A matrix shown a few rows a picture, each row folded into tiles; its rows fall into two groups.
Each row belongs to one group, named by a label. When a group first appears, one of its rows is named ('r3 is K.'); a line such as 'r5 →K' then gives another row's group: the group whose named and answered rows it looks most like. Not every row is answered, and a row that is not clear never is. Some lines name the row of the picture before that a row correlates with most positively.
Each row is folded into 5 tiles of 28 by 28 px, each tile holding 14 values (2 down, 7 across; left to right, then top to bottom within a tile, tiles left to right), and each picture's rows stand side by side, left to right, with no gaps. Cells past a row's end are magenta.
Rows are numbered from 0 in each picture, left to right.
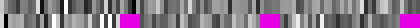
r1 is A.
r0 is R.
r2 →R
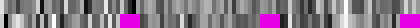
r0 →R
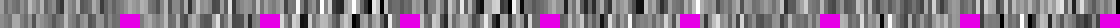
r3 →A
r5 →R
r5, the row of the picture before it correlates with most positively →0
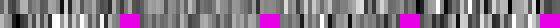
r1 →A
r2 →R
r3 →A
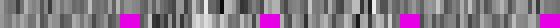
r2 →A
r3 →A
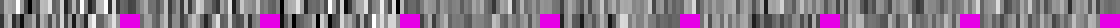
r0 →A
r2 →A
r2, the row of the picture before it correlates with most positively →3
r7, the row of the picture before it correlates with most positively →3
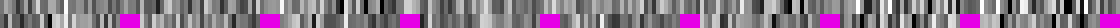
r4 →R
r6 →A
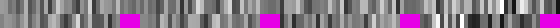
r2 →A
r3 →R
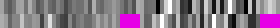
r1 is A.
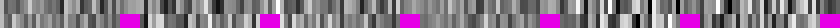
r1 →R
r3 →A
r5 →A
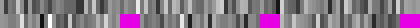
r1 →R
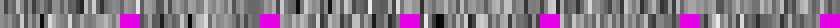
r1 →R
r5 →R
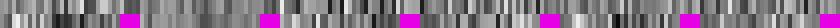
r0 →R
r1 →R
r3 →A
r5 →A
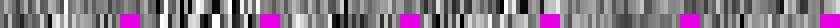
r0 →R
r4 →R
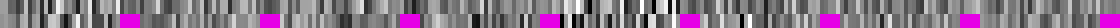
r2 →R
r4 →A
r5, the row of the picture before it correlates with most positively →5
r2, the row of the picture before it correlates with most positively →4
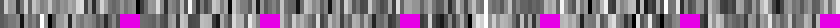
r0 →R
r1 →A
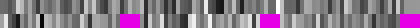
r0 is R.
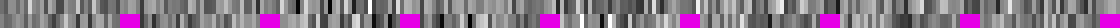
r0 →A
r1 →A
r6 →R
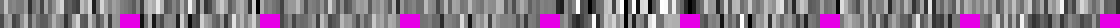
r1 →A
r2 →A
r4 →A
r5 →R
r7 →R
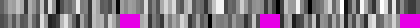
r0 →A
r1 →R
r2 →A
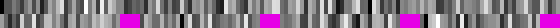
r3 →R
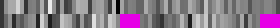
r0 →A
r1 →R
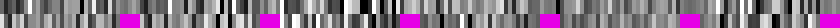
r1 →A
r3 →R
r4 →A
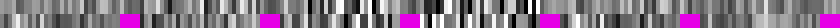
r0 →R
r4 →R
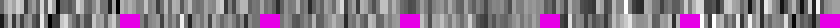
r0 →A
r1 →R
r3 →R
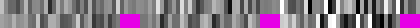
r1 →A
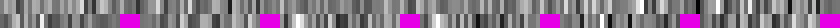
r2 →R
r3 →R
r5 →A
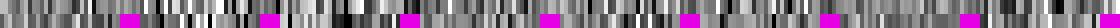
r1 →R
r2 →R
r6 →R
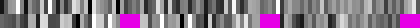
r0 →A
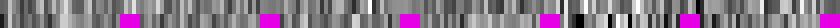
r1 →A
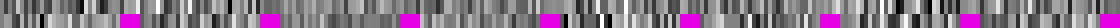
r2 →R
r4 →R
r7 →A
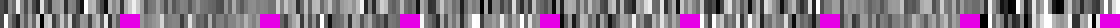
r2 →R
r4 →A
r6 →A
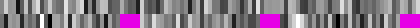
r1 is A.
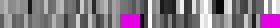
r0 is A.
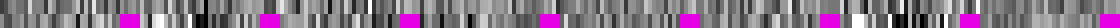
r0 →A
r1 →R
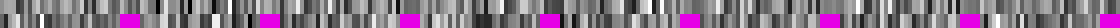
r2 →A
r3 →R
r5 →A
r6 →A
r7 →R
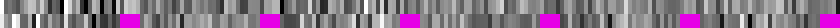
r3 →R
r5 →R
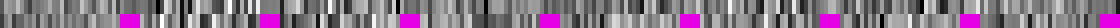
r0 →A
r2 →A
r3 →R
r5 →A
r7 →R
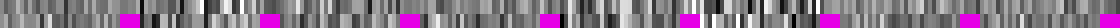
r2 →A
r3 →R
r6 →R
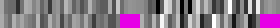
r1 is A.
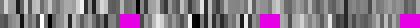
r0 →R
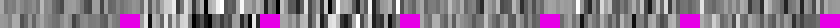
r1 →R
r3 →A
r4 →A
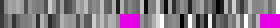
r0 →A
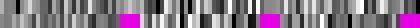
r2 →R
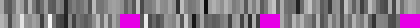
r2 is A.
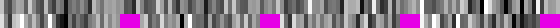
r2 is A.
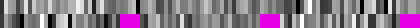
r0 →R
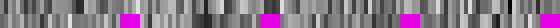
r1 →R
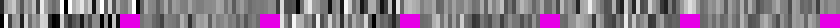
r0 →R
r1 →R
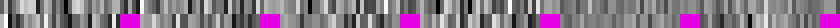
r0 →R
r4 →A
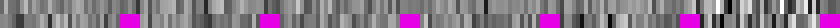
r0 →R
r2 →A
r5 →A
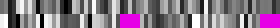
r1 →R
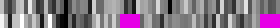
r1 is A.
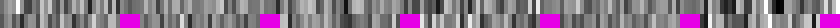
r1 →R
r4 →A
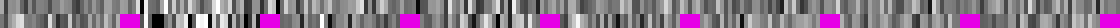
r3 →A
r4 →R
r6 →A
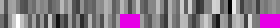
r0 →R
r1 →A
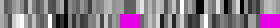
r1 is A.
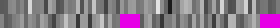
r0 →A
